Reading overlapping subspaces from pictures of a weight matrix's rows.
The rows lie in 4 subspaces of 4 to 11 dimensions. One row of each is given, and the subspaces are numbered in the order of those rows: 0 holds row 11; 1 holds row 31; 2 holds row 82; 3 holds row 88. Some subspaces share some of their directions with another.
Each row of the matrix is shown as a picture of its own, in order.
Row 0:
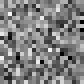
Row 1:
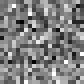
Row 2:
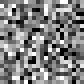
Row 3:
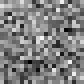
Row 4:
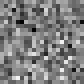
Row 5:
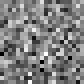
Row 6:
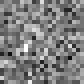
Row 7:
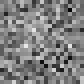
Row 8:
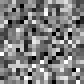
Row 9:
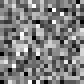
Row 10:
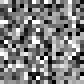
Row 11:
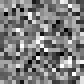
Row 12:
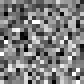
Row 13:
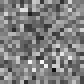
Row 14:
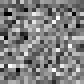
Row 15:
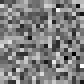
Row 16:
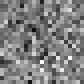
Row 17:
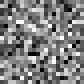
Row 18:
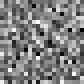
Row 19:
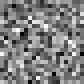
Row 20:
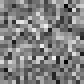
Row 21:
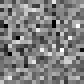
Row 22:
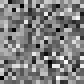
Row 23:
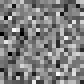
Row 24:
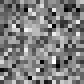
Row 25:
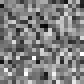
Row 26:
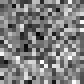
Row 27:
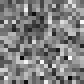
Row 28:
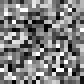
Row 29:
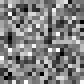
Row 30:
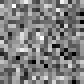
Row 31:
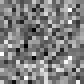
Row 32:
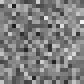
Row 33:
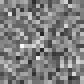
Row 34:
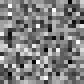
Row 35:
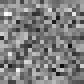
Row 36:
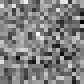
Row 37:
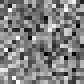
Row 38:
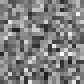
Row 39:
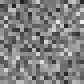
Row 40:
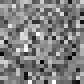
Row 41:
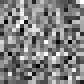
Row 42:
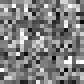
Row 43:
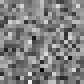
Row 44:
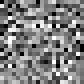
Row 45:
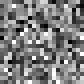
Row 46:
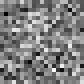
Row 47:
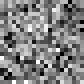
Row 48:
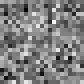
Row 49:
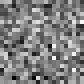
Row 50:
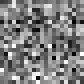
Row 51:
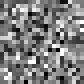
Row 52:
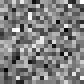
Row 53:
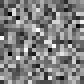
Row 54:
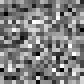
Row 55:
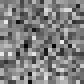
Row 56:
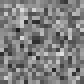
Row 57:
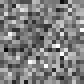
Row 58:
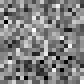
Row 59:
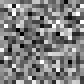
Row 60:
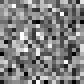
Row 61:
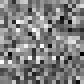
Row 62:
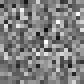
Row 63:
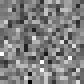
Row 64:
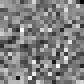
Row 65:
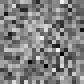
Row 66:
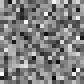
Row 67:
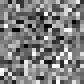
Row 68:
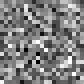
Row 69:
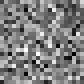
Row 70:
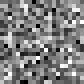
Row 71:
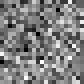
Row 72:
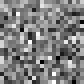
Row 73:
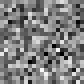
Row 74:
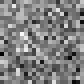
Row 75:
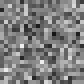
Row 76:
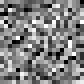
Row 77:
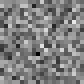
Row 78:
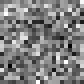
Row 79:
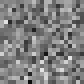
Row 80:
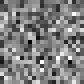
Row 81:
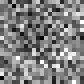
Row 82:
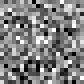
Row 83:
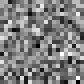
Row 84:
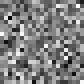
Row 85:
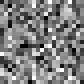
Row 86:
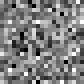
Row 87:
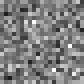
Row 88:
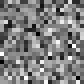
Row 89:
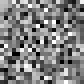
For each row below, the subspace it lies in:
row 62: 2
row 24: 2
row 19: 3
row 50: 3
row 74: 3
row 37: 2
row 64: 2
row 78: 2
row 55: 0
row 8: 0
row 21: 2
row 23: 2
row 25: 3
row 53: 0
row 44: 2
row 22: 3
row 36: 3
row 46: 0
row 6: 0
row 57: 1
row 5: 1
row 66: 3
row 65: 1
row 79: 3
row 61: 3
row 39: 2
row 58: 2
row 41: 2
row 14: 0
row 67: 3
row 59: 2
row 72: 1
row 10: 3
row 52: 2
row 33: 2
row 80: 1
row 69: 0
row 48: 0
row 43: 1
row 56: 2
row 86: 0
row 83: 3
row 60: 0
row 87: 3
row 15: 0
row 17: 2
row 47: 2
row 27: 2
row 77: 2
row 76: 2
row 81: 3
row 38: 3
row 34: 2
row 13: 3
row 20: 3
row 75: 2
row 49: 3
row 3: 2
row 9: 0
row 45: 3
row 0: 0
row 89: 2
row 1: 3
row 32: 2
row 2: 0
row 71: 3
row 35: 0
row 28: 1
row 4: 2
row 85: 2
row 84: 2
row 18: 0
